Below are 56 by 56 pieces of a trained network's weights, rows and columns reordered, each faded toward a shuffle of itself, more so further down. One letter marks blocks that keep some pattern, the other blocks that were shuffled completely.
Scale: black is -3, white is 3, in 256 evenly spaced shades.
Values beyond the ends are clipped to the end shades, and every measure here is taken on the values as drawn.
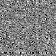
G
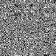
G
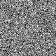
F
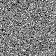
F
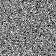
F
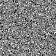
F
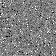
F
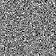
G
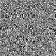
G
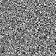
G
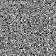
G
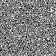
F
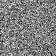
F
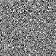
G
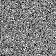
F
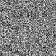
G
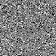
G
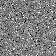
F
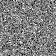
F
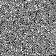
F
